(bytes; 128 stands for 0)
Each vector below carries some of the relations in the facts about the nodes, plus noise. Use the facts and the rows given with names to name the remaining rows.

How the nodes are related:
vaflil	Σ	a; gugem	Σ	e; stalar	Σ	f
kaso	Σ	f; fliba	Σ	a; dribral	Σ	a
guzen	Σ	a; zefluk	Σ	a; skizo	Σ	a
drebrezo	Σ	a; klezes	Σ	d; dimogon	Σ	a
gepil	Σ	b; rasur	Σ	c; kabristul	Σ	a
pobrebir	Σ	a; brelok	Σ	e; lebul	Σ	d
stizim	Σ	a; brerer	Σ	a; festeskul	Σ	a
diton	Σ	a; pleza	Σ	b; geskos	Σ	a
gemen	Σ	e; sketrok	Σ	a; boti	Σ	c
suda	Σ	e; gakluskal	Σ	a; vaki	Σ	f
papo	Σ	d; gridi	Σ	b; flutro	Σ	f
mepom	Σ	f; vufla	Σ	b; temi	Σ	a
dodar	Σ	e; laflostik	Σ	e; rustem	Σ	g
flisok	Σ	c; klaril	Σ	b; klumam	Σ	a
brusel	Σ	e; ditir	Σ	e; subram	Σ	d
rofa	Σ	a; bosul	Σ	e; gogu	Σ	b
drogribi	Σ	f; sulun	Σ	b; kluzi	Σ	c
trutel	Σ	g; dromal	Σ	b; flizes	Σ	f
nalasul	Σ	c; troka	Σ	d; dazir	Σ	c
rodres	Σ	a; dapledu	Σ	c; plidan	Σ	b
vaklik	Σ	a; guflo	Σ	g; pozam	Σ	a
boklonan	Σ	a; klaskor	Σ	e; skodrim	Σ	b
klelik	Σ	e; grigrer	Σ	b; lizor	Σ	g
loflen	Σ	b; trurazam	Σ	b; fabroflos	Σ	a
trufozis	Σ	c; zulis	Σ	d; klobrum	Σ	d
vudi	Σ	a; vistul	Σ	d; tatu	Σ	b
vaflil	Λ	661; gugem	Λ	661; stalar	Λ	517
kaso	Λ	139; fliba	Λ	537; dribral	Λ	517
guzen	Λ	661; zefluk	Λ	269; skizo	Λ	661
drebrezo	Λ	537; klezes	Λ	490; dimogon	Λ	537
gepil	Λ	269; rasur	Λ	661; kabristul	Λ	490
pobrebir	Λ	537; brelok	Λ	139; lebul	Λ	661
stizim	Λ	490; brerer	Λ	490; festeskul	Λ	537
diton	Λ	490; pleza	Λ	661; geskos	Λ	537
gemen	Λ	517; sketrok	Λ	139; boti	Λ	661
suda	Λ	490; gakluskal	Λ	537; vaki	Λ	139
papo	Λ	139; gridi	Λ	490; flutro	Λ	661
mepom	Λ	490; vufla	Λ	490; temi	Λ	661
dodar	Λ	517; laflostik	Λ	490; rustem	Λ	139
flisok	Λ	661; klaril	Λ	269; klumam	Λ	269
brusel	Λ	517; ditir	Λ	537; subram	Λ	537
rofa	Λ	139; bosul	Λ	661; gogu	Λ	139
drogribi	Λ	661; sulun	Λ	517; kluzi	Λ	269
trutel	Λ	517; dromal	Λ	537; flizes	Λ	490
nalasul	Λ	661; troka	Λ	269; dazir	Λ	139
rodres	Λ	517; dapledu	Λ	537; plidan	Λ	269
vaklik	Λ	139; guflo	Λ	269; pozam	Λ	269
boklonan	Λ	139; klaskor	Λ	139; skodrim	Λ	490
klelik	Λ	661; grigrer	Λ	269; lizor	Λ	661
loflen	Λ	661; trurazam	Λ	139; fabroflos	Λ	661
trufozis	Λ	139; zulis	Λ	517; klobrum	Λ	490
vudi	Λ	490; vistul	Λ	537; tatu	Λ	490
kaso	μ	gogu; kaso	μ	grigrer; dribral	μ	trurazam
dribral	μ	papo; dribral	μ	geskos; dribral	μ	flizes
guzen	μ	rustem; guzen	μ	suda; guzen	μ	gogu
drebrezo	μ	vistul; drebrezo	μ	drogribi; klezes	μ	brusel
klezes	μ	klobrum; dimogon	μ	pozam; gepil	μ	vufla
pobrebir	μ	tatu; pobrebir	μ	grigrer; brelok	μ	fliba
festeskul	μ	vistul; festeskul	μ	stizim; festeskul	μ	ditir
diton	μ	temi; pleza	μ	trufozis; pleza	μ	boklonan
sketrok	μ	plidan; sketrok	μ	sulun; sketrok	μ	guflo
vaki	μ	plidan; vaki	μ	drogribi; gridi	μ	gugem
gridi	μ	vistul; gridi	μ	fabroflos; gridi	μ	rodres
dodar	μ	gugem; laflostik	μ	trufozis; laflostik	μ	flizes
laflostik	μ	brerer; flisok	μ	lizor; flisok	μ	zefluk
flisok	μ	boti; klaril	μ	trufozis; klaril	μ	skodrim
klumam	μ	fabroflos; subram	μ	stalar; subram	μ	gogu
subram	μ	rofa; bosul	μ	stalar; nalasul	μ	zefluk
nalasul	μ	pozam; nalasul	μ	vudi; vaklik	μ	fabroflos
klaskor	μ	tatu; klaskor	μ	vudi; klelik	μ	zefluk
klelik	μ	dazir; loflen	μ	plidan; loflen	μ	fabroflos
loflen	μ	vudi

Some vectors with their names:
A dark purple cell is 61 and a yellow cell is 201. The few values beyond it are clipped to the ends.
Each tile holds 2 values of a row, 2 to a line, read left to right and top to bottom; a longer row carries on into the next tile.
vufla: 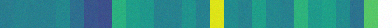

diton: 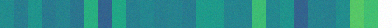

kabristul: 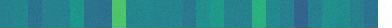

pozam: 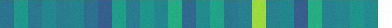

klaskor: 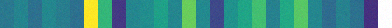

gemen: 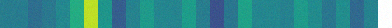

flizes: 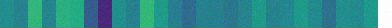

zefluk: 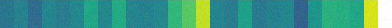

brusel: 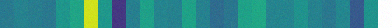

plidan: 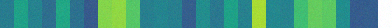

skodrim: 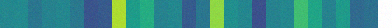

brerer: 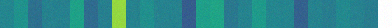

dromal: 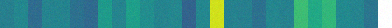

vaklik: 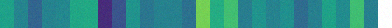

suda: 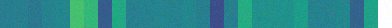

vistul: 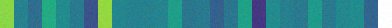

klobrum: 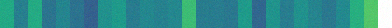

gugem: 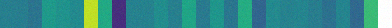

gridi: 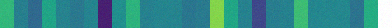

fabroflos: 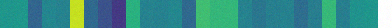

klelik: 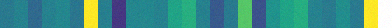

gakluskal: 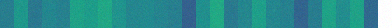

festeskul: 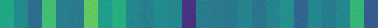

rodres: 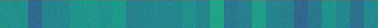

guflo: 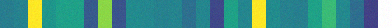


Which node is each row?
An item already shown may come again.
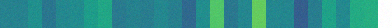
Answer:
fliba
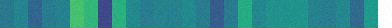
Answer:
suda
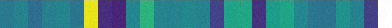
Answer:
bosul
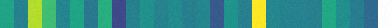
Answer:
trutel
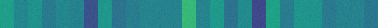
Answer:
papo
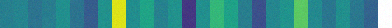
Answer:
klaril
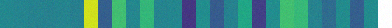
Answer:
laflostik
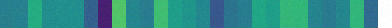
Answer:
kaso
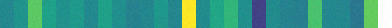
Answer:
dazir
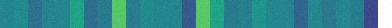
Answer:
boklonan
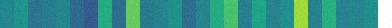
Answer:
loflen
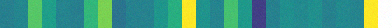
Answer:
flisok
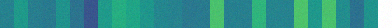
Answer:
sulun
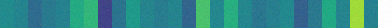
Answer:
klumam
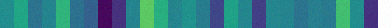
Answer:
stalar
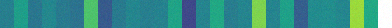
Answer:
dimogon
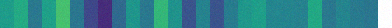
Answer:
drogribi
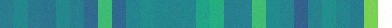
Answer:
temi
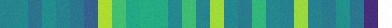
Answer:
tatu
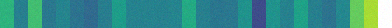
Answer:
klezes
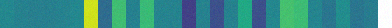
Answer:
laflostik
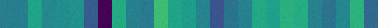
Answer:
kaso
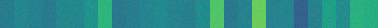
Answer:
fliba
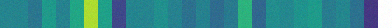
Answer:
ditir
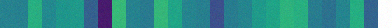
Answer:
kaso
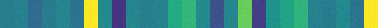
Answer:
klelik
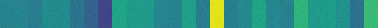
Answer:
vufla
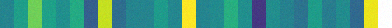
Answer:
boti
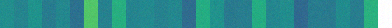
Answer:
dribral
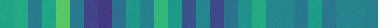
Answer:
drogribi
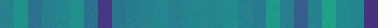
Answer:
rofa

